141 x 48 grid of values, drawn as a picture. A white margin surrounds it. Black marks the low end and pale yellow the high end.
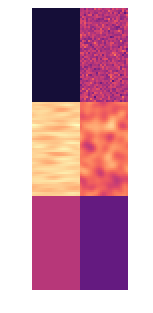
The table splits into 3 rows of 2 panels. Panel 1,1: very low, flat. Panel 1,2: middling, fine-grained. Panel 2,1: very high, streaked across, faint in contrast. Panel 2,2: high, blotchy. Panel 3,1: middling, flat. Panel 3,2: low, flat.
